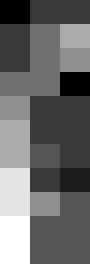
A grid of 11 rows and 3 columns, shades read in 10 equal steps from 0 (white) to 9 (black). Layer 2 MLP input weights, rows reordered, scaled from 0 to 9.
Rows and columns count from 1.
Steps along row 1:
down same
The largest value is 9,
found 2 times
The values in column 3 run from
3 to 9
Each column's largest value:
9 7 9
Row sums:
23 15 16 19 18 17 16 16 11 12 12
